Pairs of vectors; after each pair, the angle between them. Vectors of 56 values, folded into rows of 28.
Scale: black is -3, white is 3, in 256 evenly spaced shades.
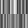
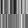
nearly opposite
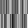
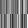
nearly parallel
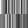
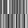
orthogonal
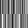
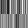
orthogonal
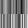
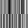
partly aligned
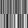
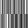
partly opposed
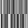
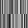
partly opposed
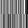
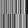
nearly parallel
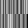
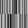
partly opposed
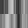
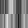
nearly parallel
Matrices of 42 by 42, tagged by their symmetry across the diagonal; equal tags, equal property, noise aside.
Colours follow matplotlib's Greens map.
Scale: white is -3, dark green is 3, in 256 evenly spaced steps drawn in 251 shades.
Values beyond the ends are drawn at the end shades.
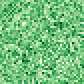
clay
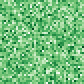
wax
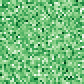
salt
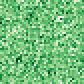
wax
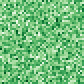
salt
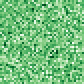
clay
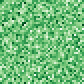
clay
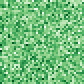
wax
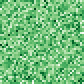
clay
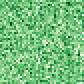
salt
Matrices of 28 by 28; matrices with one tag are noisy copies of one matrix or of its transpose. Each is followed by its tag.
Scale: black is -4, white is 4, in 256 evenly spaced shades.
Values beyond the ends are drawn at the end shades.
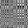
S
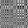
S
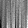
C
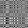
S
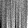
C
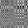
S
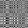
S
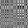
S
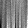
C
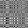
S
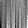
C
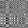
S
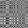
S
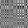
S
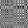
S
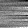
C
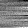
C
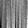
C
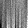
C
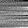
C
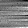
C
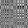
S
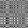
S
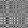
S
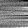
C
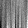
C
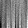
C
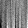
C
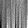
C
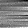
C
